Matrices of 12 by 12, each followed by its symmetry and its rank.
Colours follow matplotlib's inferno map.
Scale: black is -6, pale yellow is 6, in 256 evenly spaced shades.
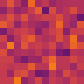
antisymmetric, full rank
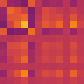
symmetric, rank two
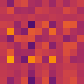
neither, rank two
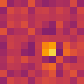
symmetric, rank two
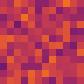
antisymmetric, full rank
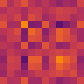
symmetric, rank two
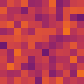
neither, full rank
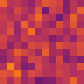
neither, full rank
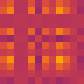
symmetric, rank one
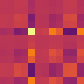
symmetric, rank one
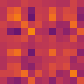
symmetric, rank two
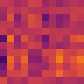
neither, rank two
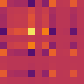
symmetric, rank one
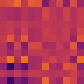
neither, rank two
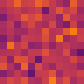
antisymmetric, full rank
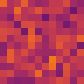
neither, full rank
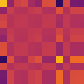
symmetric, rank one
